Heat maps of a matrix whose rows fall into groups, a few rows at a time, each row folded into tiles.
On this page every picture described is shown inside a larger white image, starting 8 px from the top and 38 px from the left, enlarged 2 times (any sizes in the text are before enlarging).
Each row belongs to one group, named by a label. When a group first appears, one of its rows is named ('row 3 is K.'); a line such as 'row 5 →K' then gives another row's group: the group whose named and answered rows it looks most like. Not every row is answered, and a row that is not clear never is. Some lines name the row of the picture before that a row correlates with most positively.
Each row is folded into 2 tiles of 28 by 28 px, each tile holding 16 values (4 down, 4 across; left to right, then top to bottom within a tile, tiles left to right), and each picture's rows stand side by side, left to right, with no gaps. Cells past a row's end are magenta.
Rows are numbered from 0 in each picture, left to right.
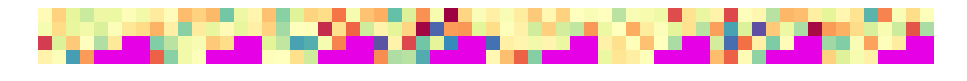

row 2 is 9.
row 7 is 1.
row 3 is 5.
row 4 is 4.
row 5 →5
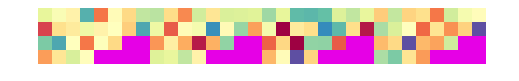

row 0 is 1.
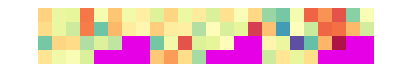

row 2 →9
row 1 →4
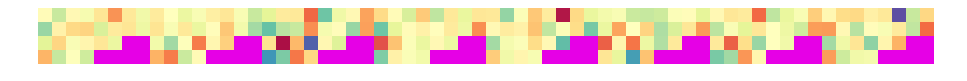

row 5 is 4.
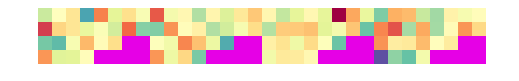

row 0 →1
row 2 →5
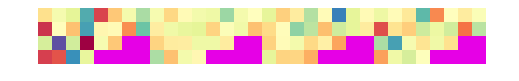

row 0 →1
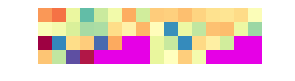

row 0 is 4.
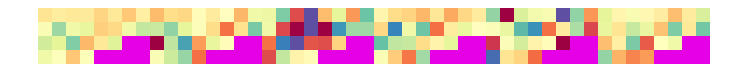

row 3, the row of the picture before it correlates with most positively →1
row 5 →5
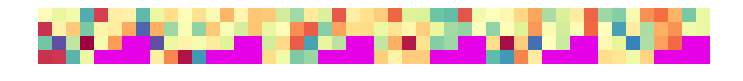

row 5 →9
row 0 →1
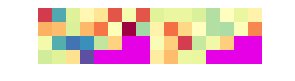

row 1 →4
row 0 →9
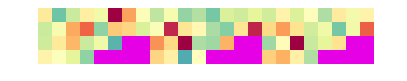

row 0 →5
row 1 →4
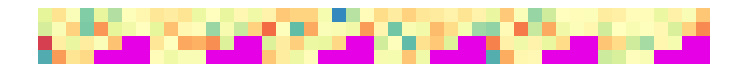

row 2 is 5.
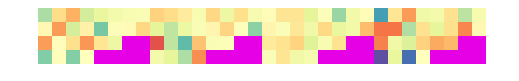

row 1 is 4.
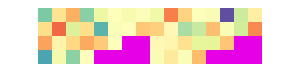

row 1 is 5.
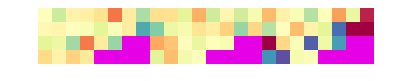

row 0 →5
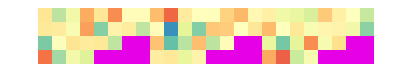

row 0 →5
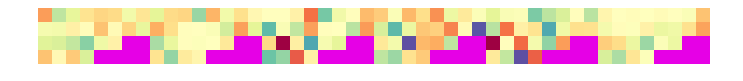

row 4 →4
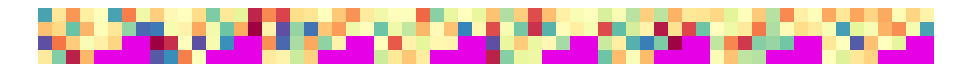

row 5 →9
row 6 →5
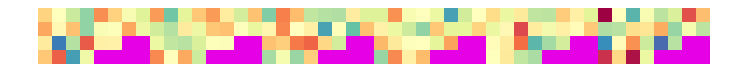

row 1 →9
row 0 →1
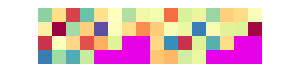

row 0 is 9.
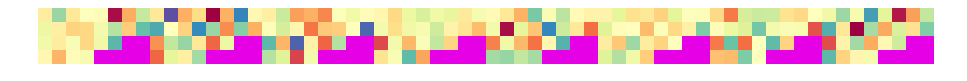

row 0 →5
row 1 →9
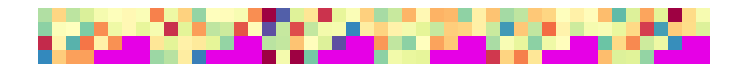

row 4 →9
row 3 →9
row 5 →5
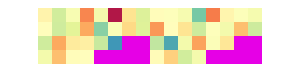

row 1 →1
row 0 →5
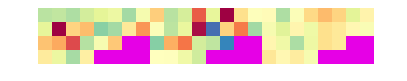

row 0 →4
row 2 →9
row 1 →5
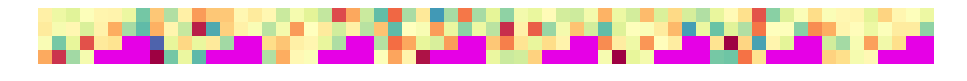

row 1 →5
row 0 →1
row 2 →5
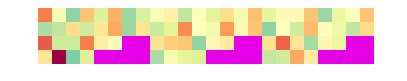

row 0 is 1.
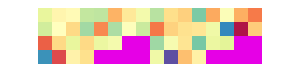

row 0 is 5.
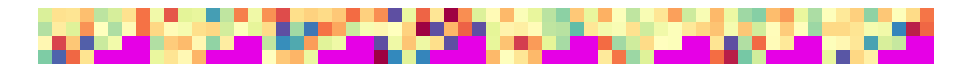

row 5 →1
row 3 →5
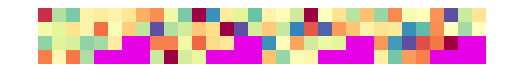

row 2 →5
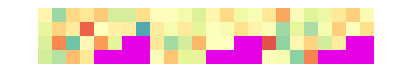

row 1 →1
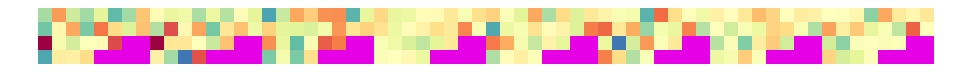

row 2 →9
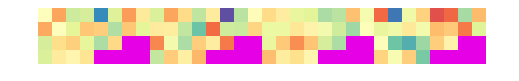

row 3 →9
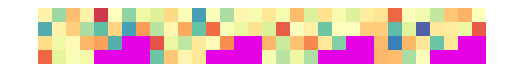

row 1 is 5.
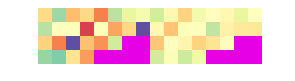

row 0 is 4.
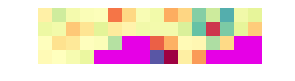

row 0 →5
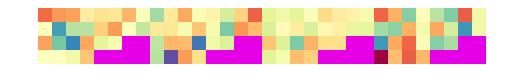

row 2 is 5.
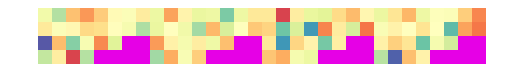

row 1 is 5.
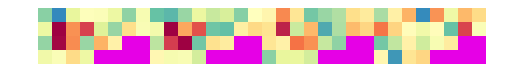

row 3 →1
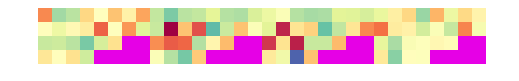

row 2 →4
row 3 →1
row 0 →9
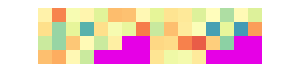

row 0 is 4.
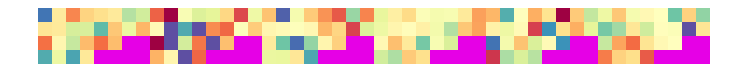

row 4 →5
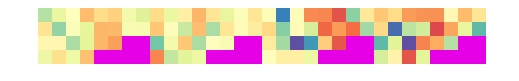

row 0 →9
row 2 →9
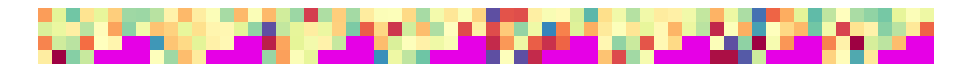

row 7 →4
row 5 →1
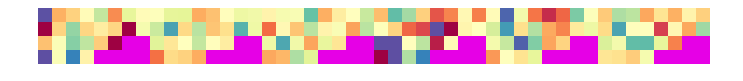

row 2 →1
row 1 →9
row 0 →9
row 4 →9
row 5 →9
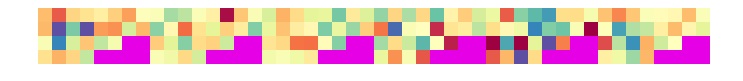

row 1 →5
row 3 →9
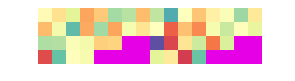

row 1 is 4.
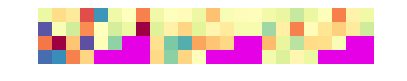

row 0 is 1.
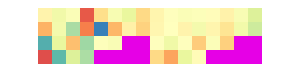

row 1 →1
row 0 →5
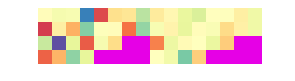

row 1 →4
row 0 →1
